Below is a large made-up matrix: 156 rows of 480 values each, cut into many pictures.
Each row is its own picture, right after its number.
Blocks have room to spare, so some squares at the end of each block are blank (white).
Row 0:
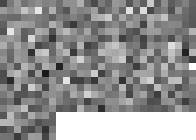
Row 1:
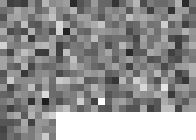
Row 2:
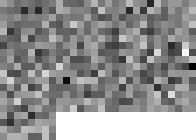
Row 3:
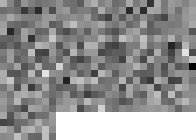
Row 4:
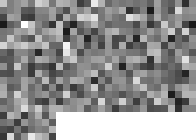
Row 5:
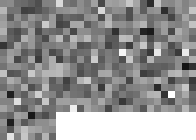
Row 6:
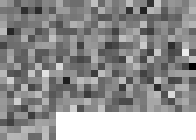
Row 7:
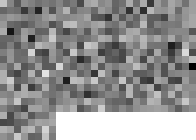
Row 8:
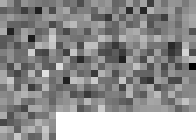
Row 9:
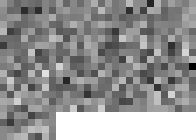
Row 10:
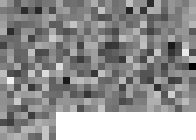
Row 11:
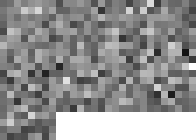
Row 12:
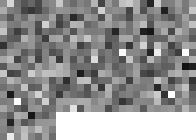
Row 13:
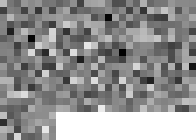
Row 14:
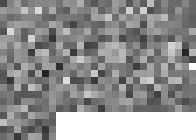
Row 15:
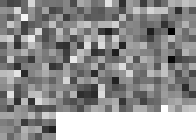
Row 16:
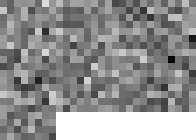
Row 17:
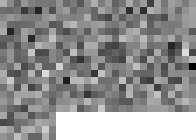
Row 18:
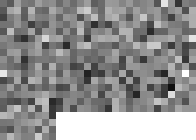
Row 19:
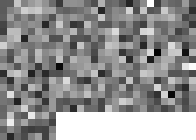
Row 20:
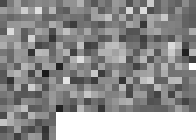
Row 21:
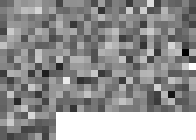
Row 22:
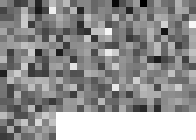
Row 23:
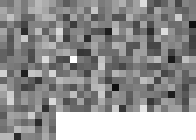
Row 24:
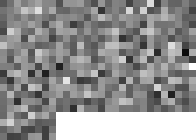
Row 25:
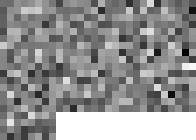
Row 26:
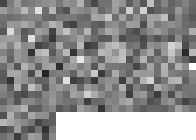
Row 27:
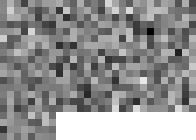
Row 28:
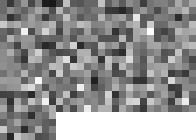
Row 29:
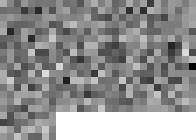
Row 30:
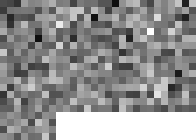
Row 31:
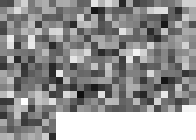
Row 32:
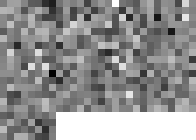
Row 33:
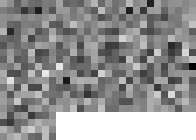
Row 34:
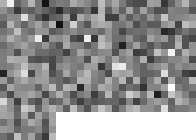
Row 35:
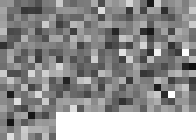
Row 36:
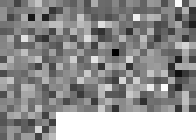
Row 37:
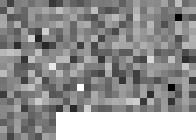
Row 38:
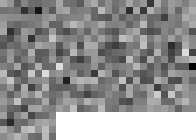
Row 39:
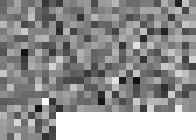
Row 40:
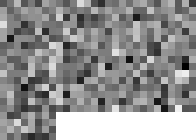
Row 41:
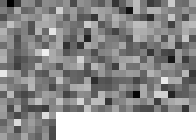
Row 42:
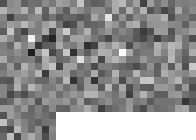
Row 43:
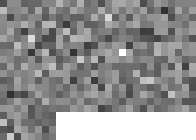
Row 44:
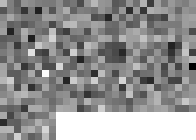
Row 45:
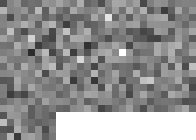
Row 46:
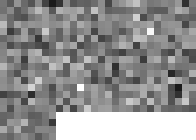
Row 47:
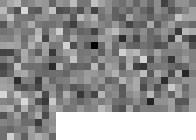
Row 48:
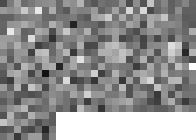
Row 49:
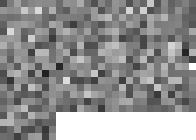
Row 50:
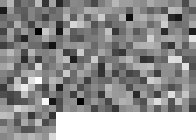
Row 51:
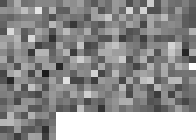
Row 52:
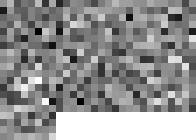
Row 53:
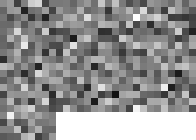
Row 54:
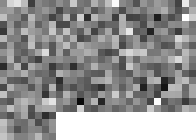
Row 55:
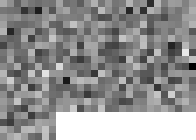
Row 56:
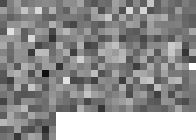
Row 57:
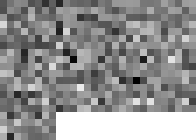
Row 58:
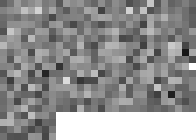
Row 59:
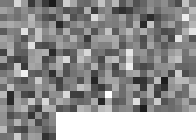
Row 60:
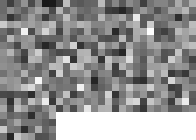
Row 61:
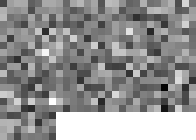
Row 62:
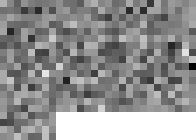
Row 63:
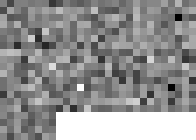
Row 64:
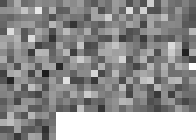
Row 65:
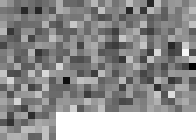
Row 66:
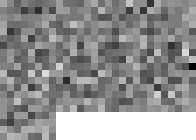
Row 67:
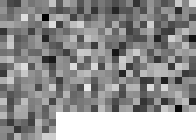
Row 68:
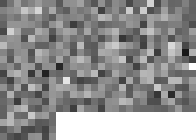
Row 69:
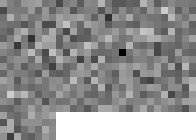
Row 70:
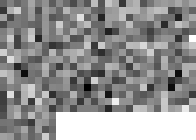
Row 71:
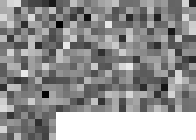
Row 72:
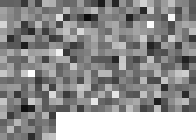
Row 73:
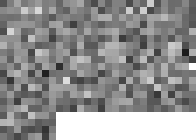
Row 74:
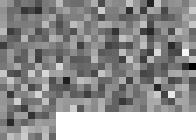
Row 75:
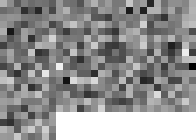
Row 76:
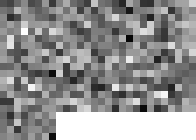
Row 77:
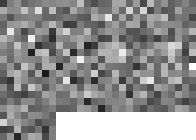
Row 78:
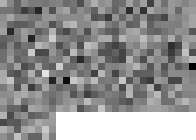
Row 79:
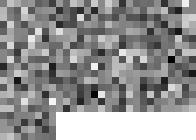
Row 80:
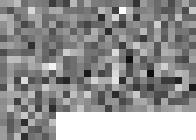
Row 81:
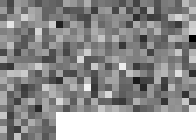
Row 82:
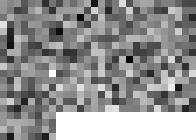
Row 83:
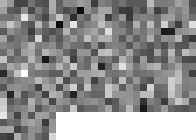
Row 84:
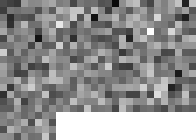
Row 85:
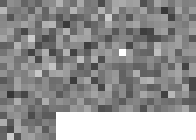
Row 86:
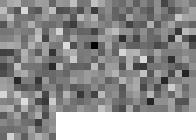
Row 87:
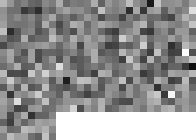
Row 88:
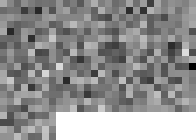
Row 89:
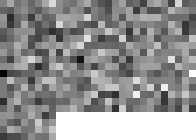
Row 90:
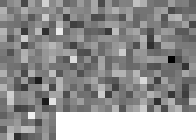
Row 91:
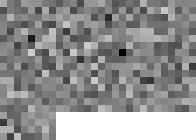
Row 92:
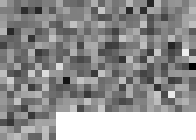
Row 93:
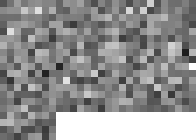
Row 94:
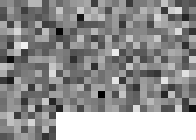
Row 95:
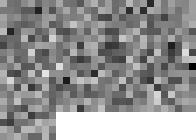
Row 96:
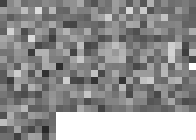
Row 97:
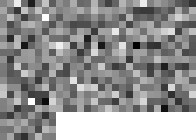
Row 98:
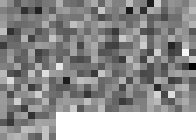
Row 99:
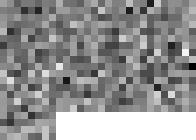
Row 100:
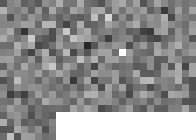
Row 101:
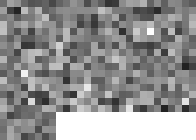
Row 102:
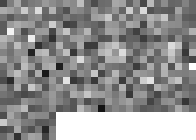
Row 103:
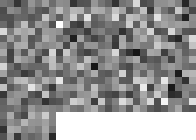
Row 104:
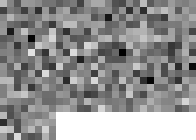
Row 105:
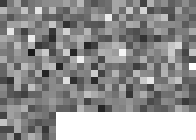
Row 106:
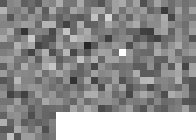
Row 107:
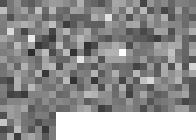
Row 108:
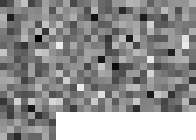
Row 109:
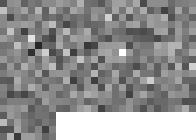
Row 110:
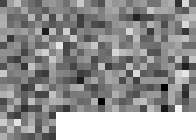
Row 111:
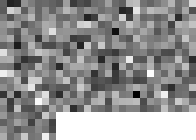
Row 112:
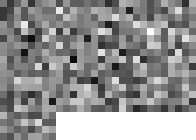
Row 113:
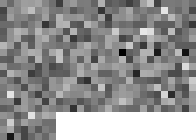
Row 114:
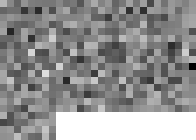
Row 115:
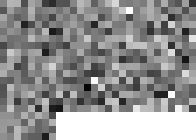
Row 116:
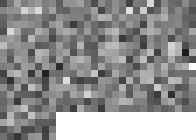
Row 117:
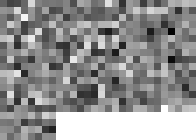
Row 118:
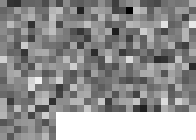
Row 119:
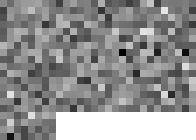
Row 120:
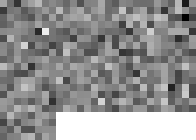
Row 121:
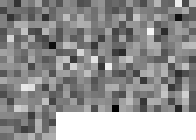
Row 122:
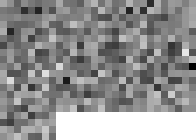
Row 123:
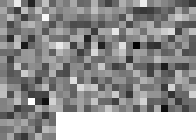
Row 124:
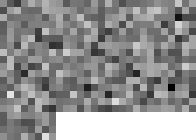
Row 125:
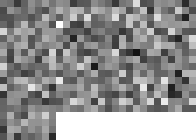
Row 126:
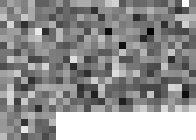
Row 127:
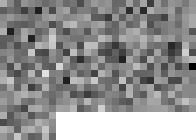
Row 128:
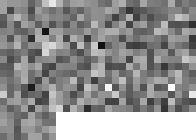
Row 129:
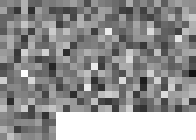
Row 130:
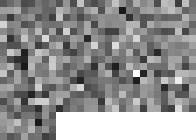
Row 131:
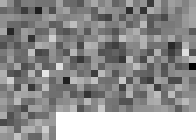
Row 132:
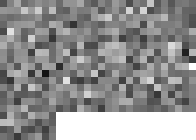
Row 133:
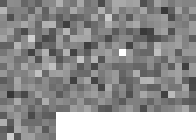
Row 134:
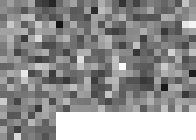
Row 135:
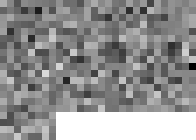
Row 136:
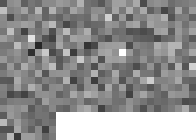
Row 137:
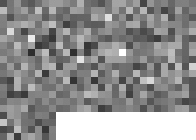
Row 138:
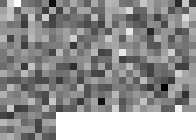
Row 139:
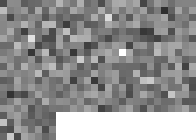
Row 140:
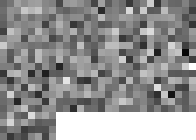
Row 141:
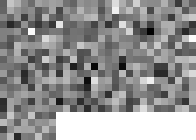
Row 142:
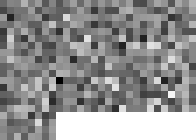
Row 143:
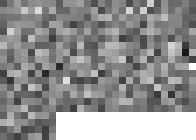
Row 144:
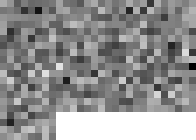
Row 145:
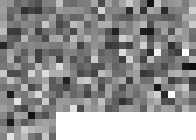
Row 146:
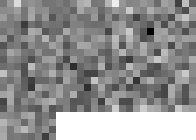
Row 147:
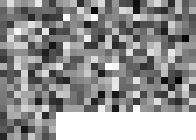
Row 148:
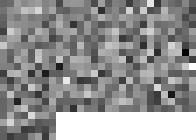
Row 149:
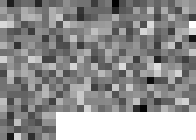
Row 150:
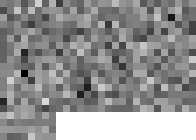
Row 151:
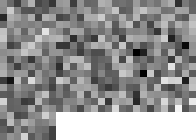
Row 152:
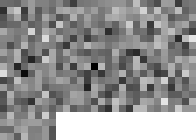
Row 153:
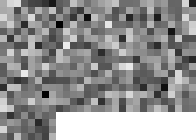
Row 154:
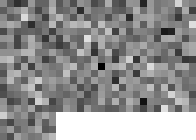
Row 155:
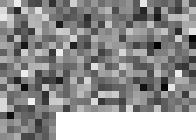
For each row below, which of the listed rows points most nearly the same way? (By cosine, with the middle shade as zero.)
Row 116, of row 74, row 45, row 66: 45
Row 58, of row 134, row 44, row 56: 56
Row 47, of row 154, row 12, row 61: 61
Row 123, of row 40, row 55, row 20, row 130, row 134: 40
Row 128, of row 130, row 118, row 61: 61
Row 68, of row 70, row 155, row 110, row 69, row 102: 102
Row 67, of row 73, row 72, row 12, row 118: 118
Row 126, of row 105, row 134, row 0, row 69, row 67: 134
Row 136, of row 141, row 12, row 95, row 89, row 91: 12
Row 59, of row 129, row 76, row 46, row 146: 129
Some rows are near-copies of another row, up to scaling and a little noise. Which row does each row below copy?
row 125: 103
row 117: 15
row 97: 123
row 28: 60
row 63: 37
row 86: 47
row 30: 84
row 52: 50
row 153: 71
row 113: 119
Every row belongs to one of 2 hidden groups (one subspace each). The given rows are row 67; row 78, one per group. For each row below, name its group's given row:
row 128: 67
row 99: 78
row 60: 67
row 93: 78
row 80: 67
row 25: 78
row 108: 67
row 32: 67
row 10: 78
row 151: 67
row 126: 67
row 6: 78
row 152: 67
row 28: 67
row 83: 67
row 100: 78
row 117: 67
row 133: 78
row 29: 78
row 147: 67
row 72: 67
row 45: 78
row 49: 78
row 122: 78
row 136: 78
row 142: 67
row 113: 78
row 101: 67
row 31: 67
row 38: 78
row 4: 67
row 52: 67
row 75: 78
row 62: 78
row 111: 67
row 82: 67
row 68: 78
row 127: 78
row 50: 67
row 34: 67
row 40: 67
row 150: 67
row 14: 78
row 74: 78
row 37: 67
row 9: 78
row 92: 78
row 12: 78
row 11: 78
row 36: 67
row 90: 67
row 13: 78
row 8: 78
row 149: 67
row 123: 67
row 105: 78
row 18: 67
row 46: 67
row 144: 78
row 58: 78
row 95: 78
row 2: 78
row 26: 78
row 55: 78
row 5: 78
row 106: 78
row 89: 67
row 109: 78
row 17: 78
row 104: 78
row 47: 67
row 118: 67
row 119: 78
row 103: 67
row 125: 67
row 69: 78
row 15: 67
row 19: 78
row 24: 78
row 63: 67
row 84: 67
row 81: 67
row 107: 78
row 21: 78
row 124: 67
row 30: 67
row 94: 67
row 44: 78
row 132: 78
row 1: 67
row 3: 78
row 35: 78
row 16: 67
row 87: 78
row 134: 67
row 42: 78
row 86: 67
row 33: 78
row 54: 67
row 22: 67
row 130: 67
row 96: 78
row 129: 67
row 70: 67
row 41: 67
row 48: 78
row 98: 78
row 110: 67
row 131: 78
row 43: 78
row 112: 67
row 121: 67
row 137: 78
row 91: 78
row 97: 67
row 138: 67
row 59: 67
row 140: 78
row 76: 67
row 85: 78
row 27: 67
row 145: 78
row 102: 78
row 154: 67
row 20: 78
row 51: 78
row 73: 78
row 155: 67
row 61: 67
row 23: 67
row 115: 67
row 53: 67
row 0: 78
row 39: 67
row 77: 78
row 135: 78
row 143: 78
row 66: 78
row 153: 67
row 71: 67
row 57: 67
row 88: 78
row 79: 67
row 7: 78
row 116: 78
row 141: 67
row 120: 67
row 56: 78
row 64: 78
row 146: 67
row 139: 78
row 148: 78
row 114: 78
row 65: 78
